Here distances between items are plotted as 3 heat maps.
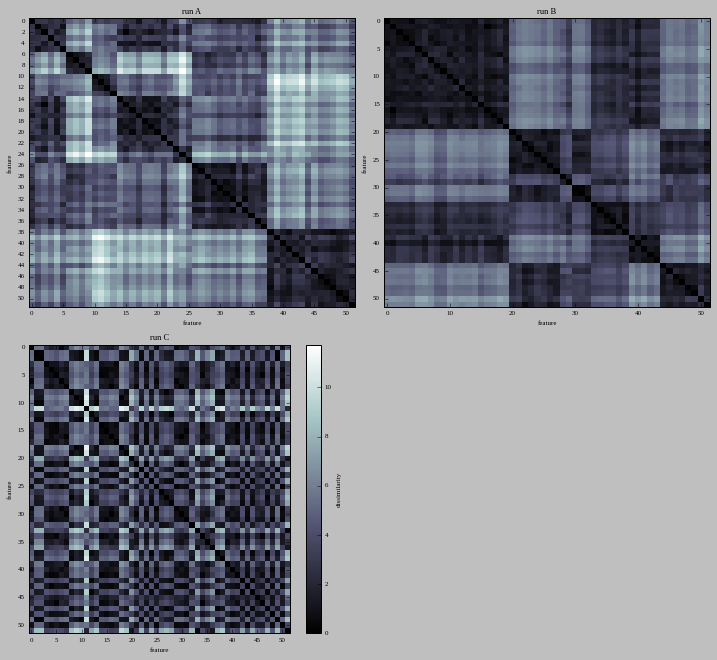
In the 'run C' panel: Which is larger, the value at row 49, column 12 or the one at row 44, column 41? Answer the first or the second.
the second
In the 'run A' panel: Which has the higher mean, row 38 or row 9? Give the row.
9
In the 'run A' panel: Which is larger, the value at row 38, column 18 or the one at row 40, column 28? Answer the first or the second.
the first
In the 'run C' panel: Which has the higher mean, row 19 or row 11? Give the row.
11
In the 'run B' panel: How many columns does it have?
52
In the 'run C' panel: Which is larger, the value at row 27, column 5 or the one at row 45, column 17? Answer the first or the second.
the first
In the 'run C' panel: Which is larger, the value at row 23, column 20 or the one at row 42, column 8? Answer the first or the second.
the first
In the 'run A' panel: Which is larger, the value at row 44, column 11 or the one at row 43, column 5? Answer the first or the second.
the first
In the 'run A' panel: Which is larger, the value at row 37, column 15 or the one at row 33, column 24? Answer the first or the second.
the second
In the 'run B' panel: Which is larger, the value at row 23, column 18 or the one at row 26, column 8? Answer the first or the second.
the first
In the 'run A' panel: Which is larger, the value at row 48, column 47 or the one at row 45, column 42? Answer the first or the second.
the second
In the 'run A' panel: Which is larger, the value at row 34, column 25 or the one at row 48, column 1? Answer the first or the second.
the first
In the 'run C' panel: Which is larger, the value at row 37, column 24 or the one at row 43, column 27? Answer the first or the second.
the second
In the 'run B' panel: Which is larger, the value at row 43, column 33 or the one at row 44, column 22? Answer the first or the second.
the first
